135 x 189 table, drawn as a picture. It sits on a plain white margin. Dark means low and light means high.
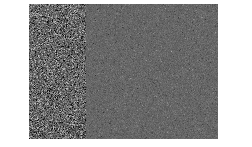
There is no overall slope. The right part is calmer, past a seam about 30% of the way across. Fine speckle covers the field. There are no regular stripes. The distribution is heavy-tailed on both sides.
